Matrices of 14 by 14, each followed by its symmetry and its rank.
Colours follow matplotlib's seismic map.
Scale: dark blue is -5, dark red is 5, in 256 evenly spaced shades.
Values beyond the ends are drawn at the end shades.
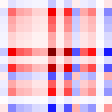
symmetric, rank one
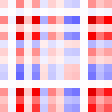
symmetric, rank one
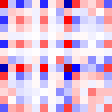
symmetric, rank two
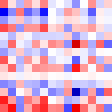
neither, rank two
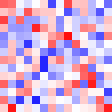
neither, full rank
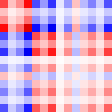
symmetric, rank one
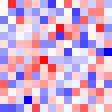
neither, full rank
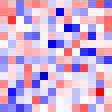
neither, full rank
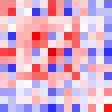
symmetric, rank two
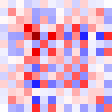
symmetric, rank three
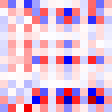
neither, rank two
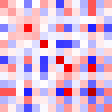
symmetric, rank three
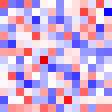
neither, full rank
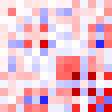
symmetric, rank three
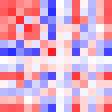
symmetric, rank two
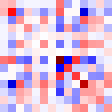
symmetric, rank three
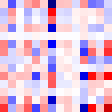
neither, rank two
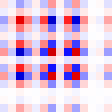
symmetric, rank one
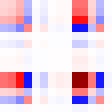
symmetric, rank one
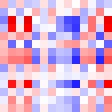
neither, rank two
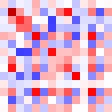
symmetric, rank three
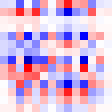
neither, rank two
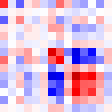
symmetric, rank two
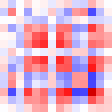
symmetric, rank two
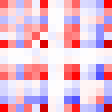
symmetric, rank two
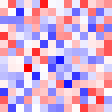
neither, full rank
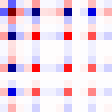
symmetric, rank one
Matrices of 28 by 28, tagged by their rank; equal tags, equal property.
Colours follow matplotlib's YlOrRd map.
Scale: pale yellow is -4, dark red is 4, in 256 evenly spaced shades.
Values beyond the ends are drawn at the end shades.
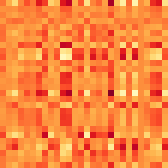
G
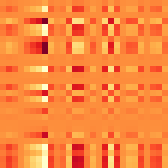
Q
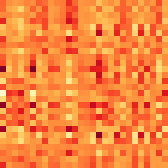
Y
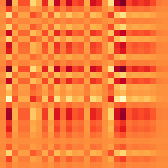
Q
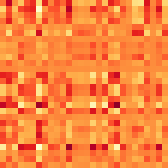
G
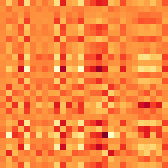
G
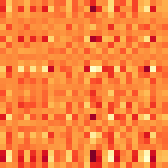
G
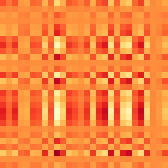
Q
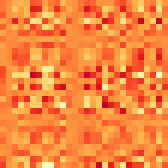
Y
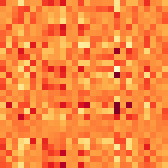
Y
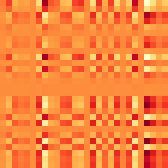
Q
